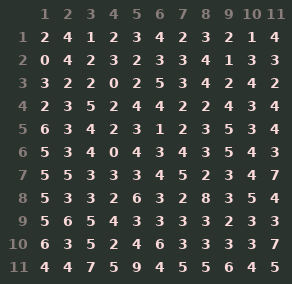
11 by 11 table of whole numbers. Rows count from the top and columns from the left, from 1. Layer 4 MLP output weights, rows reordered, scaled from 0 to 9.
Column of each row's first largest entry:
2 2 6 3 1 1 11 8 2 11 5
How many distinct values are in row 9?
5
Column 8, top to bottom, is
3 4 4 2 3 3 2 8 3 3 5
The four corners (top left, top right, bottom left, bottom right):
2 4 4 5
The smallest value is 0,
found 3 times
